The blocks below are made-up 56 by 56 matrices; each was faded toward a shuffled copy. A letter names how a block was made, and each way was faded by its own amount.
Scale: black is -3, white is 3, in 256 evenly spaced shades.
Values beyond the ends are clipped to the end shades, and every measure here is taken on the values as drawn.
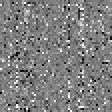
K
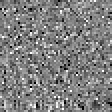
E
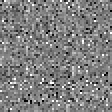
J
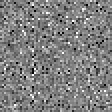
J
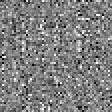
E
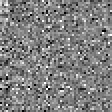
E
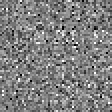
E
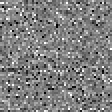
J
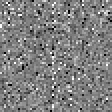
K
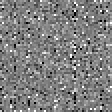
K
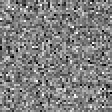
E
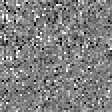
J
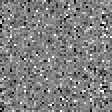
K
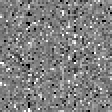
K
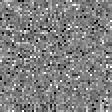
J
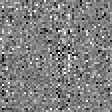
E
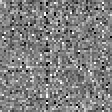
E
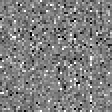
K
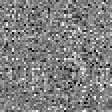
E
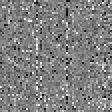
K
